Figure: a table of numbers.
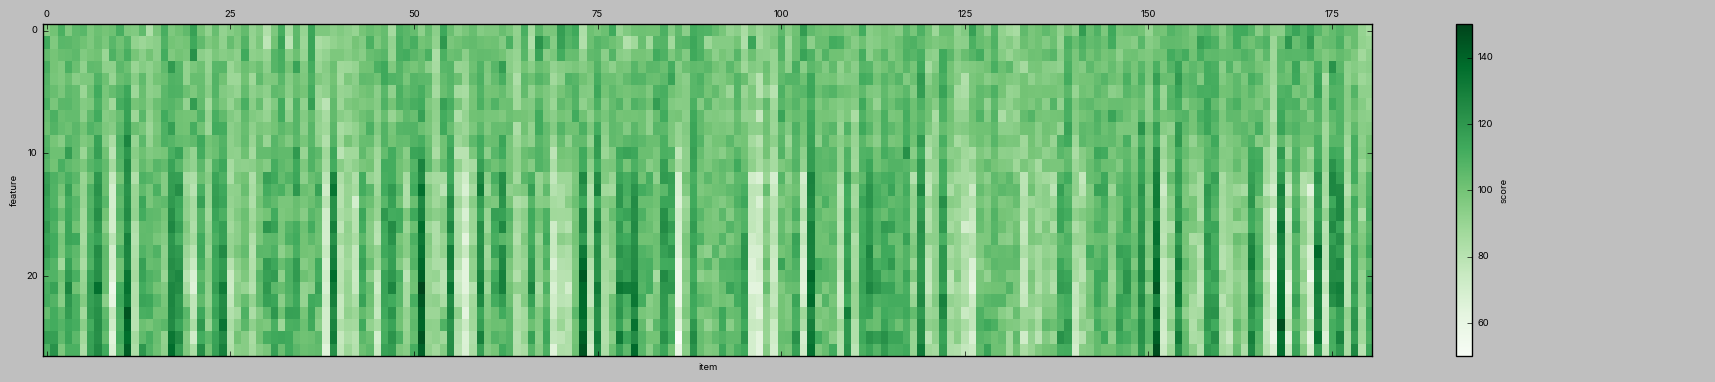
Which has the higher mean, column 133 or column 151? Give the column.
151
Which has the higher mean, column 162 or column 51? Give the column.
51
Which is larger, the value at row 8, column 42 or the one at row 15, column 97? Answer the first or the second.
the first
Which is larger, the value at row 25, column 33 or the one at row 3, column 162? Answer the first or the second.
the first
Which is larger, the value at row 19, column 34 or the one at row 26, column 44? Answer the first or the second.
the first
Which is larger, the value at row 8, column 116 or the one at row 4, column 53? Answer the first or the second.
the first
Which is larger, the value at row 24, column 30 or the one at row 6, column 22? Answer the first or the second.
the first
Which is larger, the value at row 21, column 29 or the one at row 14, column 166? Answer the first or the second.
the first
